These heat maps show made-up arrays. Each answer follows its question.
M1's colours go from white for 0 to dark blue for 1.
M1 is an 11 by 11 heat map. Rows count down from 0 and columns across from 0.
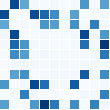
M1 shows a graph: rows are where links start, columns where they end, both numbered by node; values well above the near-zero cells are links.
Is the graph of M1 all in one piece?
no
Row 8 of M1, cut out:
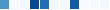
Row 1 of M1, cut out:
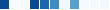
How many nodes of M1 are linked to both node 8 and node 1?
4
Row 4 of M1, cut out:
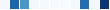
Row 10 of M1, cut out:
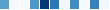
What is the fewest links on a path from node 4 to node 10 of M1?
1
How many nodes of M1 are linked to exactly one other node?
0
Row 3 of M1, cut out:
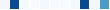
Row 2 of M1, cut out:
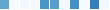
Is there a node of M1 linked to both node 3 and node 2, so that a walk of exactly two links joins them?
no
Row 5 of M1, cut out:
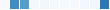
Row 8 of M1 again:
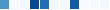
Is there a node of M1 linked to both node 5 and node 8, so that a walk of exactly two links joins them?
no
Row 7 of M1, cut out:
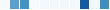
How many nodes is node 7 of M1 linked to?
4
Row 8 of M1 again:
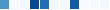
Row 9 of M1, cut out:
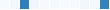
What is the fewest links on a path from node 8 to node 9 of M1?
3
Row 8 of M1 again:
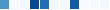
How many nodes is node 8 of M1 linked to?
4
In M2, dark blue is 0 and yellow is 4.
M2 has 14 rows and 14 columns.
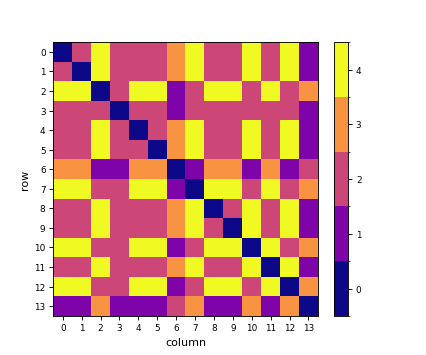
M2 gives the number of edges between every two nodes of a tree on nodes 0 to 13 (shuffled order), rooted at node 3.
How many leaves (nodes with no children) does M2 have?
11
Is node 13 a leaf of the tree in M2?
no
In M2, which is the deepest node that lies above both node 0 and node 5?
13
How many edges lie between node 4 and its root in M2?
2
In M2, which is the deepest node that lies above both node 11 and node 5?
13
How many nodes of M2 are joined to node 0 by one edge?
1
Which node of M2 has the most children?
13
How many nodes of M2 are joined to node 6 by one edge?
5
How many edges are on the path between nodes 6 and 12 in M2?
1
